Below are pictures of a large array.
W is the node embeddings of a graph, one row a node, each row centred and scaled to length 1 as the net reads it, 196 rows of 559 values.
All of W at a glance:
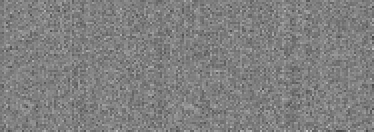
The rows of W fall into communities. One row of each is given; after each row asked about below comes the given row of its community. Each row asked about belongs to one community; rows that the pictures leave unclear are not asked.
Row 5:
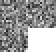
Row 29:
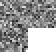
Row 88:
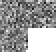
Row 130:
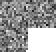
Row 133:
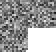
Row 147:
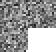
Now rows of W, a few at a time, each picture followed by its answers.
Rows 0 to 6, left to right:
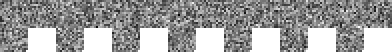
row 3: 133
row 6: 5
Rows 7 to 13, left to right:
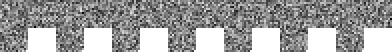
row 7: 133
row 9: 147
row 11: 130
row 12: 133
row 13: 5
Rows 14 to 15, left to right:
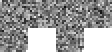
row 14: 88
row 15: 147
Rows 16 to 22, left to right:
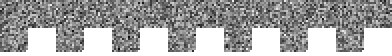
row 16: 147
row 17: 147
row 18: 130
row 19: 147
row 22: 130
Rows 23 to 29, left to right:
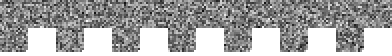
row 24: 133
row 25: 130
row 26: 29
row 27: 88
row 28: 5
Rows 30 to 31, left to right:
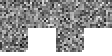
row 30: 5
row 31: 29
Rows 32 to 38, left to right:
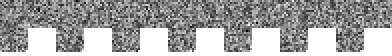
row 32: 5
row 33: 5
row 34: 130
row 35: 147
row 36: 133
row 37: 147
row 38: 29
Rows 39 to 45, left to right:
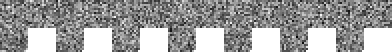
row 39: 5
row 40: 147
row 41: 130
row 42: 5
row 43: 29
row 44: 130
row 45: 29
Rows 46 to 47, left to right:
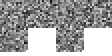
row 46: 147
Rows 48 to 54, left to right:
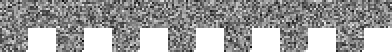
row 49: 130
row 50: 88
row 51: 5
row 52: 5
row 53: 88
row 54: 147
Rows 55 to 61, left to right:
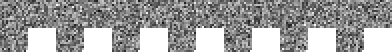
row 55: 147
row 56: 29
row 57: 133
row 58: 133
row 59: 130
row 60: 88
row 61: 29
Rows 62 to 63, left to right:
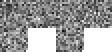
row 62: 147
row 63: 147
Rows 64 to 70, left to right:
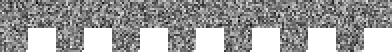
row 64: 133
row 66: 29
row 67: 133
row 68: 130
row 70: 29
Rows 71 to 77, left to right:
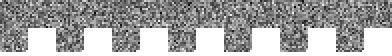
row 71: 88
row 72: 29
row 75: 130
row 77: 130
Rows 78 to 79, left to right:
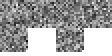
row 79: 29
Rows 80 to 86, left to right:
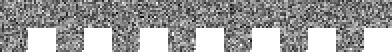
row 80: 133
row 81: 130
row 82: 133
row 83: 133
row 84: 147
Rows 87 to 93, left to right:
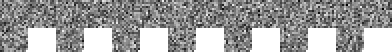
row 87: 5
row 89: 130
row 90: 147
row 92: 147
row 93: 5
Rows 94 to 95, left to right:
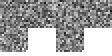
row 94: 88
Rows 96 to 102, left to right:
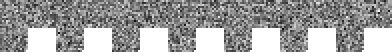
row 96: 5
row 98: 130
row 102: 130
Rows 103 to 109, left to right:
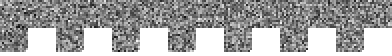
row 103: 29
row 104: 133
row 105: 133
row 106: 133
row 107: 147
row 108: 130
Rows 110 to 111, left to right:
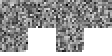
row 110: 29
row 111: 147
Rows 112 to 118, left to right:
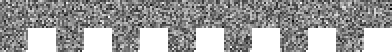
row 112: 133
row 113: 130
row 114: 133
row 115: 130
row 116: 5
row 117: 29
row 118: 133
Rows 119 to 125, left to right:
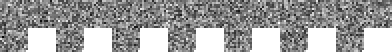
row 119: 147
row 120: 88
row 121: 147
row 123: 88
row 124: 29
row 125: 133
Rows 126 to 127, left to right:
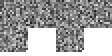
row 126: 130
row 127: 29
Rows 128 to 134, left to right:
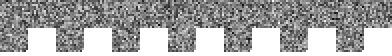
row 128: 130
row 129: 147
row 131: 147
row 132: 147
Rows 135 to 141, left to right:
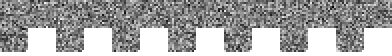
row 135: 29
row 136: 29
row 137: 5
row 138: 130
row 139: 29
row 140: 5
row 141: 88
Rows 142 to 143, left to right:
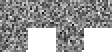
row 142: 133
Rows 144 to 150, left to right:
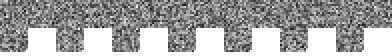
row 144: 5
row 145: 133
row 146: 147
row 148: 5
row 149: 133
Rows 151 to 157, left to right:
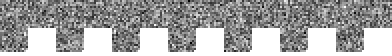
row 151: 5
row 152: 130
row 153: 29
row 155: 130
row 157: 133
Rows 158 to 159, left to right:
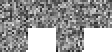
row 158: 133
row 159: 133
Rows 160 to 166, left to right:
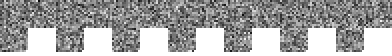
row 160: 147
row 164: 133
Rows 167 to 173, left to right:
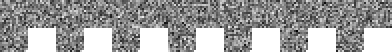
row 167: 5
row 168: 5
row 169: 5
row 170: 88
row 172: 88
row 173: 130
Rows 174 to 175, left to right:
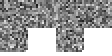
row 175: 88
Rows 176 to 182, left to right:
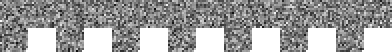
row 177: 133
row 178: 88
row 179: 5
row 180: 147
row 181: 29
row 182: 130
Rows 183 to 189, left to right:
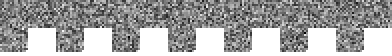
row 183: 130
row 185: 5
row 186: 5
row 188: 29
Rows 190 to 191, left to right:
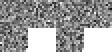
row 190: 88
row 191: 147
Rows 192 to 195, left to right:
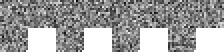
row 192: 130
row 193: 147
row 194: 147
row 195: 147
